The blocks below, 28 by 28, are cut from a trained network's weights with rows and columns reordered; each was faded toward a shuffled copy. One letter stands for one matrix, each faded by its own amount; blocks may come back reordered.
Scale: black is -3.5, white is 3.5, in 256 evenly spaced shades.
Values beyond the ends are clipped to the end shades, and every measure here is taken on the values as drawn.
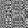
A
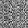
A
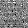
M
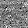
M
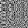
A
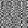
A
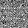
M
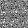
M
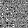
M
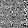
M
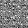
M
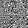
M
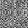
A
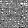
M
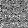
M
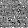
M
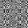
A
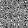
M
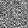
A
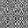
A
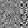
A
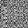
A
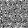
M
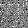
M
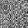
A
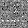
M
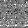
M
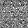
M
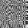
A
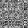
A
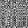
A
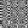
A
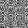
A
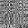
A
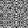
A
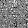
M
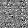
M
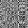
A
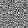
A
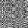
A
